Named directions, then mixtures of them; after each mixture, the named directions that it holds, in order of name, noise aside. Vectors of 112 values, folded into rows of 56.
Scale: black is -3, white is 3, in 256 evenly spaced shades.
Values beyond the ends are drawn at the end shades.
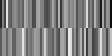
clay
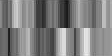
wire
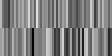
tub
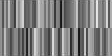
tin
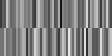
clay, tin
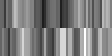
clay, wire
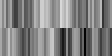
clay, wire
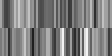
tub, wire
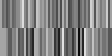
tin, tub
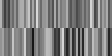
tub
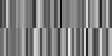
clay, tin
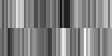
tin, wire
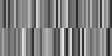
clay, tub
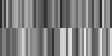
clay, wire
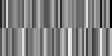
clay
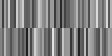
tin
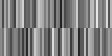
tin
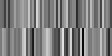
clay, tub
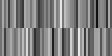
tin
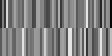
clay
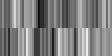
tin, wire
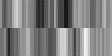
wire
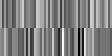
tin, tub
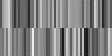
tub, wire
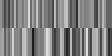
tin, tub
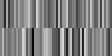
clay, tub
